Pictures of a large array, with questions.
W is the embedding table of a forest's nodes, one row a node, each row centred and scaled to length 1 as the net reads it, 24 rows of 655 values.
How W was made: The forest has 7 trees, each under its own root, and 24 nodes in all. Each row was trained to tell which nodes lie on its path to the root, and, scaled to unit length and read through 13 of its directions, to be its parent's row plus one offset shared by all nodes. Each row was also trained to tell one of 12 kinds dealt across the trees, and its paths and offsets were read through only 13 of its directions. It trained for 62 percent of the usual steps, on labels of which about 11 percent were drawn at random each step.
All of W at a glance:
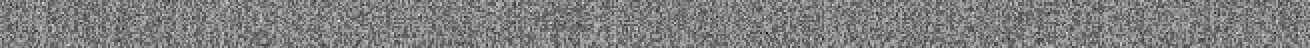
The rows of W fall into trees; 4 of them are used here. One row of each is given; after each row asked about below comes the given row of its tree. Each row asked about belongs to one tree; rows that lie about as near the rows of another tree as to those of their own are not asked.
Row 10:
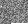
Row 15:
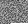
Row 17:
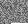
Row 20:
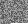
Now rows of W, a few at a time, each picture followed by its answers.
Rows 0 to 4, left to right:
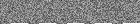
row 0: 15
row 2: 10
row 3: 15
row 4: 20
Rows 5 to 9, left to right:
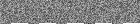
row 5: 20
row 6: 10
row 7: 10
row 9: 17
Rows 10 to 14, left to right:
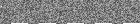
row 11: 20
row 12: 10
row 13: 20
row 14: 10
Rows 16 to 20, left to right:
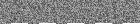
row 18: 17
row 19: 10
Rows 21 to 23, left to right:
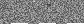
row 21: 20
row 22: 15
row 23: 15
